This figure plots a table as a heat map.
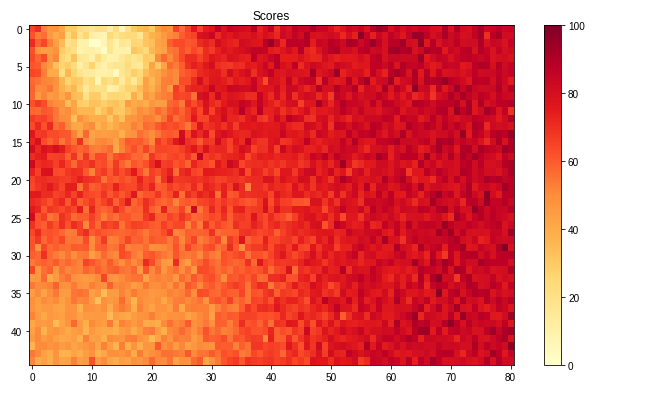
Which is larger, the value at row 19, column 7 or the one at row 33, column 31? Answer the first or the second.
the first
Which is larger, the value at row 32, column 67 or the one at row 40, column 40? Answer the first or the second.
the first
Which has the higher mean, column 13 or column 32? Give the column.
32
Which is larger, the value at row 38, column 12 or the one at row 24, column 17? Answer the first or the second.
the second
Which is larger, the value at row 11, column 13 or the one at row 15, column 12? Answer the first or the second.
the second
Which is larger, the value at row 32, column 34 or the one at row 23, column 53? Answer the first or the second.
the second
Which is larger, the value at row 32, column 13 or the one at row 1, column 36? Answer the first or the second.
the second
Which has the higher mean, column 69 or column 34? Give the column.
69
